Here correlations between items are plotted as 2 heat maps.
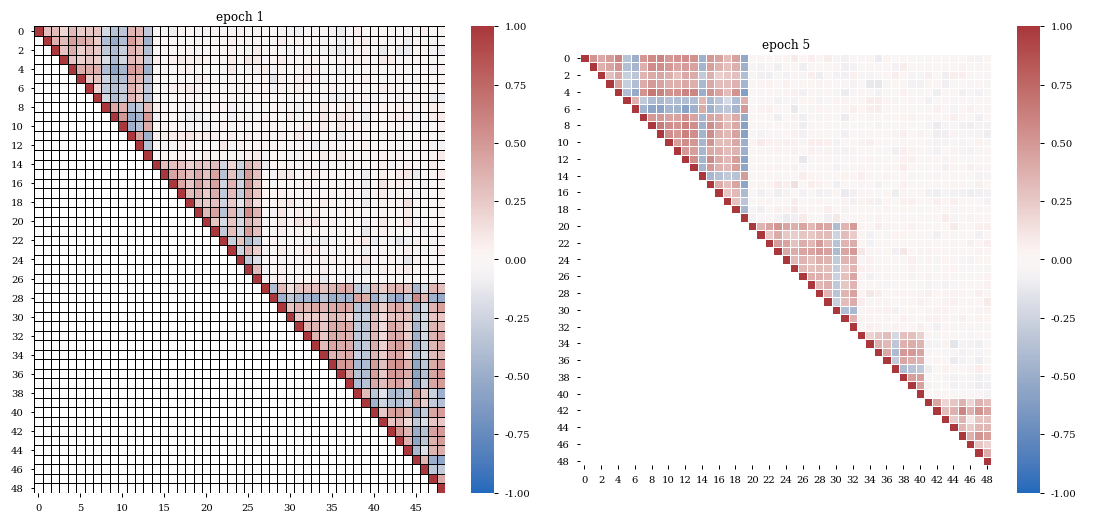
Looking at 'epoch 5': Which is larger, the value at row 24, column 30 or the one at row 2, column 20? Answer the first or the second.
the second
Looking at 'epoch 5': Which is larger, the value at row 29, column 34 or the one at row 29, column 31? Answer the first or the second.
the second
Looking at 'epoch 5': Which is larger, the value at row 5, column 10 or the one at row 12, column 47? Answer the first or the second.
the second
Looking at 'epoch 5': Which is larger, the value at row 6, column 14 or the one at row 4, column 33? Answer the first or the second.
the first
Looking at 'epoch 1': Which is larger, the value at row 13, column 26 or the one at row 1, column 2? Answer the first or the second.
the second
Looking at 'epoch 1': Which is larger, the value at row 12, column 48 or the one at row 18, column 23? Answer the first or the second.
the second
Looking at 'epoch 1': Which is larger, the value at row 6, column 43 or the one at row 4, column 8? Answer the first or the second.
the first
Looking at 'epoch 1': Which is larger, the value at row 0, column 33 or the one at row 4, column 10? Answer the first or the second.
the first
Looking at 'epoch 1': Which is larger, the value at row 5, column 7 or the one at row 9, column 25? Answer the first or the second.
the first
